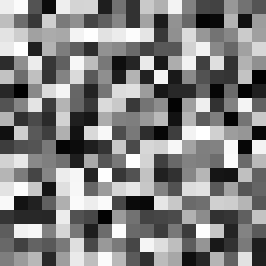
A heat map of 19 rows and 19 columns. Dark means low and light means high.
Mirror symmetry: none. Slope: none. Grain: fine. Ninth with the highest average: top left. Odd rows or columns: none. Seam: none.
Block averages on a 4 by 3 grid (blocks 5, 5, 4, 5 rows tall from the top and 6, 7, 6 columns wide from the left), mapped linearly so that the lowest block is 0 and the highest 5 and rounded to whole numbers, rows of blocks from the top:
522 / 100 / 333 / 220
